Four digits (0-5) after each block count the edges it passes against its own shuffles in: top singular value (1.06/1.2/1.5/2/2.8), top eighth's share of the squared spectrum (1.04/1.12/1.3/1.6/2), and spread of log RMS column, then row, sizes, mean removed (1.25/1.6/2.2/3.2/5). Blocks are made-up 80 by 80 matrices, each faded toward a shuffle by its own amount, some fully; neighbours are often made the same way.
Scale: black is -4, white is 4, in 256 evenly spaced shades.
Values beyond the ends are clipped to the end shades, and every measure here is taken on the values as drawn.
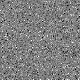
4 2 1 1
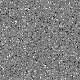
2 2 0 0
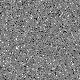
1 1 0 0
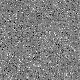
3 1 0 0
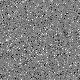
0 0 0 0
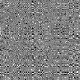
5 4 3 3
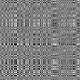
5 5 4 4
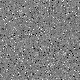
2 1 0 0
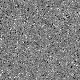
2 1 0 0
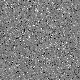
2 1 0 0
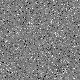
0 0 0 0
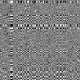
5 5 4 4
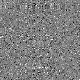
4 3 1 1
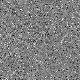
3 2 1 0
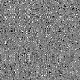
4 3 1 1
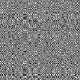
5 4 3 3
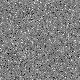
1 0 0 0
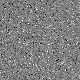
0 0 0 0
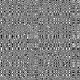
5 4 3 3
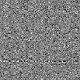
4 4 2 2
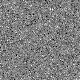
0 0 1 0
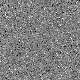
0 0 0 0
